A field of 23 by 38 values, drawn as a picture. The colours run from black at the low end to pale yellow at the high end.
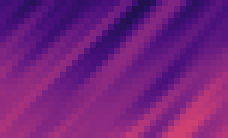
No row or column stands out. The bottom right is the ninth with the highest average. There is an overall slope up to the bottom. Streaks slant up to the right.
